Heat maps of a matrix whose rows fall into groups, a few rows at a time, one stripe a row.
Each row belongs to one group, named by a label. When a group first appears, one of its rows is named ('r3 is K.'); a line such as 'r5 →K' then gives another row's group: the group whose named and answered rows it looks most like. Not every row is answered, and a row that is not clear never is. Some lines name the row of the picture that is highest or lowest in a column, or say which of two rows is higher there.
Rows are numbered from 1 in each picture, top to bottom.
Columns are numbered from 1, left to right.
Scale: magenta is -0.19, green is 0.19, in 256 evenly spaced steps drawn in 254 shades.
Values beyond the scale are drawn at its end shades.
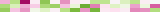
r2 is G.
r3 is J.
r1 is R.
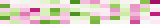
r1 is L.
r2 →J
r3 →G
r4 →G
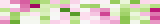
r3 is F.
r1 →F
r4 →L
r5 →L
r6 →L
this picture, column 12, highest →1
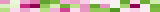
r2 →J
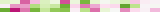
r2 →F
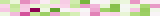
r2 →L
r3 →G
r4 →F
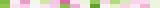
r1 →J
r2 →J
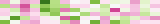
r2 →F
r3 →G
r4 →G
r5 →L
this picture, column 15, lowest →5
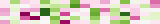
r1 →L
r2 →L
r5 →G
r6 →R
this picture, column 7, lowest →6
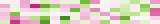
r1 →F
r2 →G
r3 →L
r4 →L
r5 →F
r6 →F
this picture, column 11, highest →6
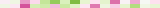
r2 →F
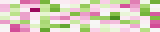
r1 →J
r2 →G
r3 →G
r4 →L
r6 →L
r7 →F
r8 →F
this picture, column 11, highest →5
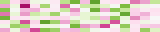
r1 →J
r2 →R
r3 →J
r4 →R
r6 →G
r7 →L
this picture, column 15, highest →8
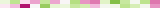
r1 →L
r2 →F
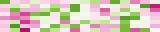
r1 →J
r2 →L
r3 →L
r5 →F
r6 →R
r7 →L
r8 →R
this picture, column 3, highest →2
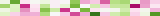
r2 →J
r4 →J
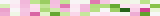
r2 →J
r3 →R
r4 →G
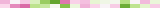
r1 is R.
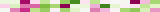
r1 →J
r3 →F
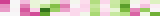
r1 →R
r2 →R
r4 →J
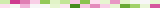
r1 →F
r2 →L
